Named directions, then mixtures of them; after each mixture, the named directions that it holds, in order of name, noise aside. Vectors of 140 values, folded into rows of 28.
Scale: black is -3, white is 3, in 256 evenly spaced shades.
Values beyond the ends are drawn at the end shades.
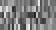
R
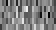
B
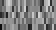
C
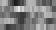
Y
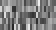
R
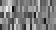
C, R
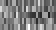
B, C, R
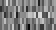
B, C, R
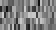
R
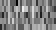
B, C, Y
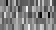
B, C, R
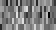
B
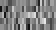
R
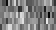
B, Y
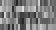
R, Y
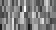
B, C, R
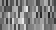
B, R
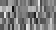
R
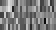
C, R
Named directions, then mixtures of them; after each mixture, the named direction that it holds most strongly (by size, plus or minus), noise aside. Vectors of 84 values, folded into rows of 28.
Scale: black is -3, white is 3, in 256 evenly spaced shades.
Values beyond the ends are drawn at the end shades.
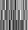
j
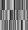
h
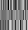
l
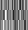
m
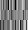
l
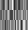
h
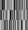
h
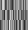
h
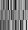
l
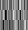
m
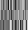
l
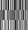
m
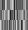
h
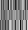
l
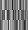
m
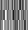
m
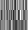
j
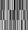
h
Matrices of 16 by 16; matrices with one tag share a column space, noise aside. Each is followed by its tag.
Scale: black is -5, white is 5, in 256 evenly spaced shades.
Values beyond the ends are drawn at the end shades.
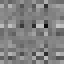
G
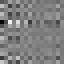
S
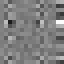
S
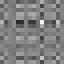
S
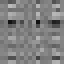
S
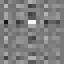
S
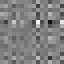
S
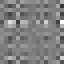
S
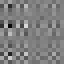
G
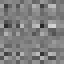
G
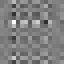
S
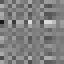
S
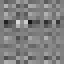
S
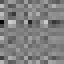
S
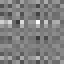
S
